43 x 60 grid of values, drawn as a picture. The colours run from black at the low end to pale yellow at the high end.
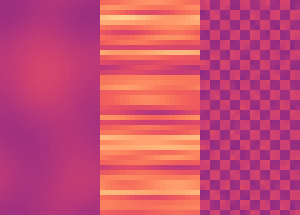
It is made of 1 by 3 panels. Panel 1,1: middling, smooth, faint in contrast. Panel 1,2: high, streaked across. Panel 1,3: middling, checkered.
